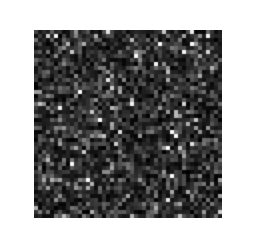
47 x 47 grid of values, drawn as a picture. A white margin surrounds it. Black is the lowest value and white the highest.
The texture is fine-grained noise. No seam splits the table. Overall the values sit about 20% of the way up the scale. Most values sit low, with a long tail of high ones. Neither half mirrors the other.
